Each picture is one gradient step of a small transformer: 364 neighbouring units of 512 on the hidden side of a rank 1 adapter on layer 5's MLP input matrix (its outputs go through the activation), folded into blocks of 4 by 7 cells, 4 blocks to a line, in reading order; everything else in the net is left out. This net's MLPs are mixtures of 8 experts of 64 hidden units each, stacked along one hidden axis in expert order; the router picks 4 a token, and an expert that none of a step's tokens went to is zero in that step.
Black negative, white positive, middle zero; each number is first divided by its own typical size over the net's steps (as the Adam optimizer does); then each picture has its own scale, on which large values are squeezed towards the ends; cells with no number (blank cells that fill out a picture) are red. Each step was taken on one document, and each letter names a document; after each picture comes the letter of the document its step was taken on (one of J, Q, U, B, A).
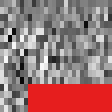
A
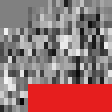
A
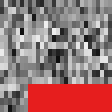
A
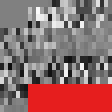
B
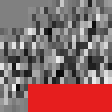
B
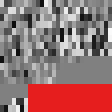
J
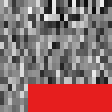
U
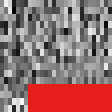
J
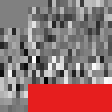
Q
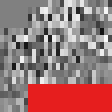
U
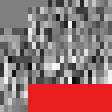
Q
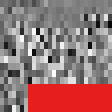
A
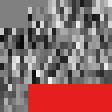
Q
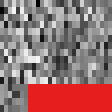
A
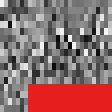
U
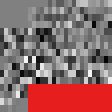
Q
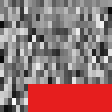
J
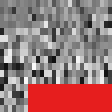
J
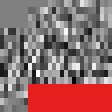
Q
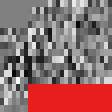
B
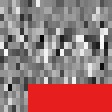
A
